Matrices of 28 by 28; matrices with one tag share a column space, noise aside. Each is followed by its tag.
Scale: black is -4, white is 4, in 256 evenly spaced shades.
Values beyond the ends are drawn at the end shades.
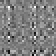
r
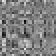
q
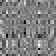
q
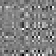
r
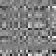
r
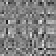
q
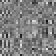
q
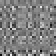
r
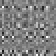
r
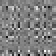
r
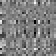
q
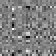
r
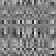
q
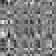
q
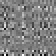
r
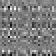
r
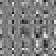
q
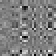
r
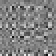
r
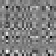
r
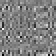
r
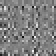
r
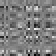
r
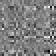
r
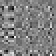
r
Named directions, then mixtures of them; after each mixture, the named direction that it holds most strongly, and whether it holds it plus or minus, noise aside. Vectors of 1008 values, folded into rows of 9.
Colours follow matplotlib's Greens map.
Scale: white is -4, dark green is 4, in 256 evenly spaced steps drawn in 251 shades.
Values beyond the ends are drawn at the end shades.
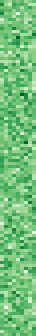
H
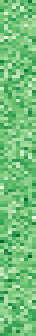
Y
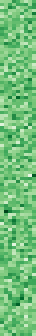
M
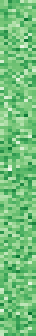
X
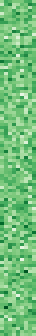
H, minus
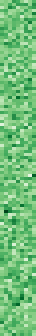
M, plus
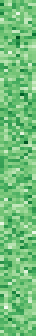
H, plus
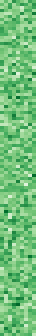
M, plus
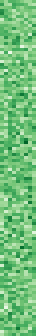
H, plus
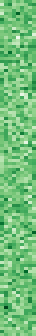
H, minus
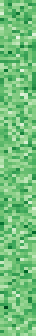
H, minus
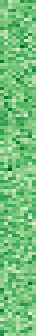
X, minus
